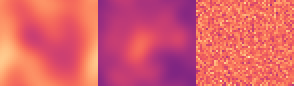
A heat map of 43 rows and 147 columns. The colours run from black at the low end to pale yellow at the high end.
It is made of 1 by 3 panels. Panel 1,1: high, smooth. Panel 1,2: middling, smooth. Panel 1,3: high, fine-grained.
